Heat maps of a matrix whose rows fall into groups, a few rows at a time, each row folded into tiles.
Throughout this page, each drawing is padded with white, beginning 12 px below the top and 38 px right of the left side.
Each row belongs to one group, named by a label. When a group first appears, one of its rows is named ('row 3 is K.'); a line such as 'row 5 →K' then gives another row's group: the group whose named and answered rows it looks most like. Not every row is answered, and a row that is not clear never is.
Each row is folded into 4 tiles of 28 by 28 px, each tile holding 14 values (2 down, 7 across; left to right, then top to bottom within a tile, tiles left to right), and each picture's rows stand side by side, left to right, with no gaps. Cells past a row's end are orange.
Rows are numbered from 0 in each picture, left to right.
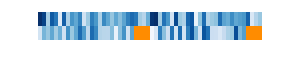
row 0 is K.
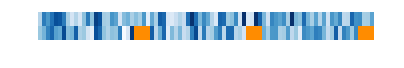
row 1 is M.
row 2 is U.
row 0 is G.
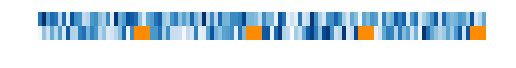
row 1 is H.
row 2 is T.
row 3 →U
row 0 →K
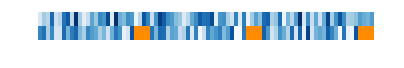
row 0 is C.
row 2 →T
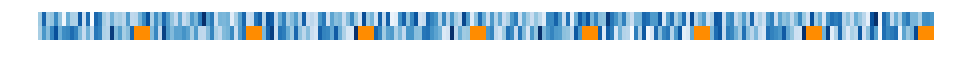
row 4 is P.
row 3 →C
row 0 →G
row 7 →T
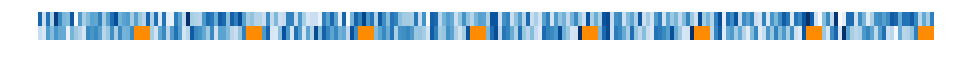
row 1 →C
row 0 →U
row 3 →G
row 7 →C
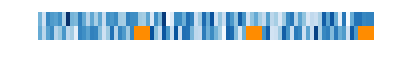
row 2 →P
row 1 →C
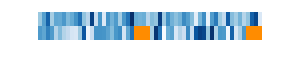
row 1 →T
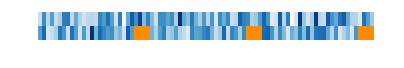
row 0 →P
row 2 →T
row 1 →U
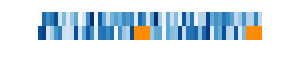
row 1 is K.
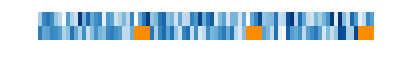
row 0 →M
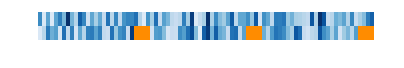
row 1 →K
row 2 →G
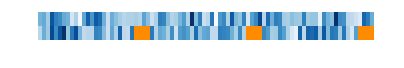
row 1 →M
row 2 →T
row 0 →G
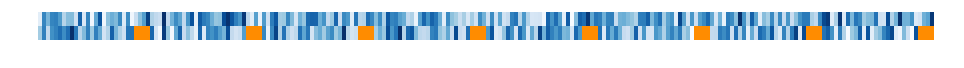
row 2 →M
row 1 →C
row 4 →P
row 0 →G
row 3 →G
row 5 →M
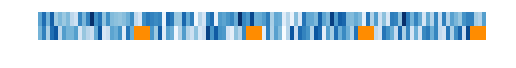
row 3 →U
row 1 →H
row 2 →K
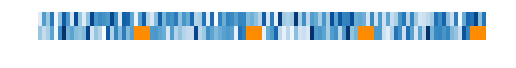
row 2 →U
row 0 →C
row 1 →H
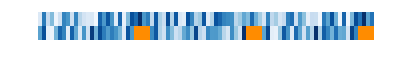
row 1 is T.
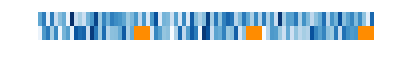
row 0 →K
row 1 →K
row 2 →U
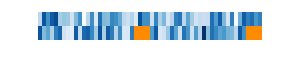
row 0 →T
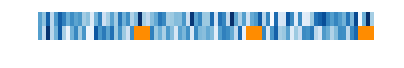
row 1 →M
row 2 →C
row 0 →H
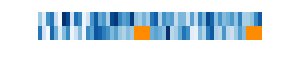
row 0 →C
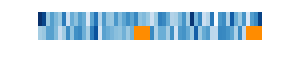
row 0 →K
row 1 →M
